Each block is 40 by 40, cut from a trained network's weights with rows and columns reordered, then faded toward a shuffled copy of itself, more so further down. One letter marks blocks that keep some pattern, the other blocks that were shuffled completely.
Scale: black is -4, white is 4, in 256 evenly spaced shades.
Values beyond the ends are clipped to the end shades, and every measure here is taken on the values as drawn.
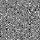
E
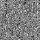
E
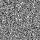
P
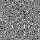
E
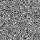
E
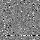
E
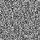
E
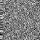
E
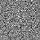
E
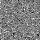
P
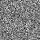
P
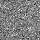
P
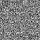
E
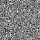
E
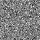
P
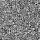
E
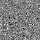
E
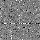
E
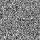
E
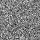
P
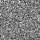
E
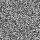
P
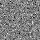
P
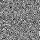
E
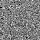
E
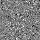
P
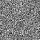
E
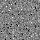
P
